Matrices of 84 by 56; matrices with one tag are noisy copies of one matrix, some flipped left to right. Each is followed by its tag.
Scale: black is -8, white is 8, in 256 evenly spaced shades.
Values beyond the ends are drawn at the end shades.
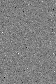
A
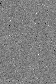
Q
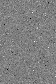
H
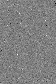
Q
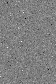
H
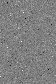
H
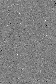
Q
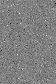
Q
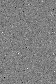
A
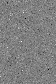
H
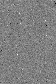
Q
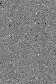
Q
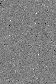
Q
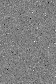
H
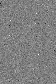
Q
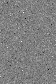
H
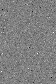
A
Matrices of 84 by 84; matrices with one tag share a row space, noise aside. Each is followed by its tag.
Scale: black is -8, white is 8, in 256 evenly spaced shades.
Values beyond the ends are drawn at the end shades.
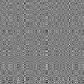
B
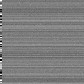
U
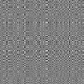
B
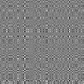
B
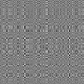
B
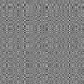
B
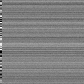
U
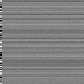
U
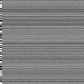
U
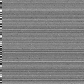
U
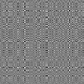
B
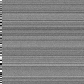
U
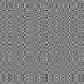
B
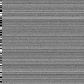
U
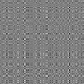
B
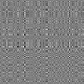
B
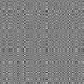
B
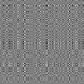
B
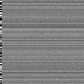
U
